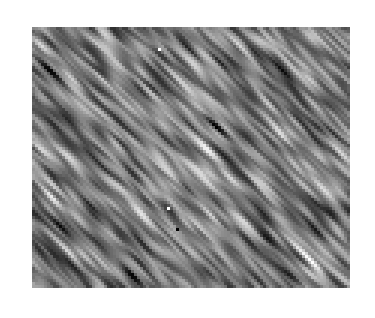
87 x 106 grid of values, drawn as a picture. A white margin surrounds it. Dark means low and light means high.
Three lone cells stand out: two far higher and one far lower than their neighbours. The grain runs diagonally down to the right. On average the colour sits 50% of the way up the scale. There is no seam. There is no overall slope.
